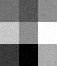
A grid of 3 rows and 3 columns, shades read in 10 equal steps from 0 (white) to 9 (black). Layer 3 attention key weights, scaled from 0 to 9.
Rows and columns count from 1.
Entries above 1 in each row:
3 2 3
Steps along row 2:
up down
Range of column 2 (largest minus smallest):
5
